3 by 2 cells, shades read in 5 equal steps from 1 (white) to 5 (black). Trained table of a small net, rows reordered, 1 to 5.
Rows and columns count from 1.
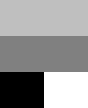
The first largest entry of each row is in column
1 1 1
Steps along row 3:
down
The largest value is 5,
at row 3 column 1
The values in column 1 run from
2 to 5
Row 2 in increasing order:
3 3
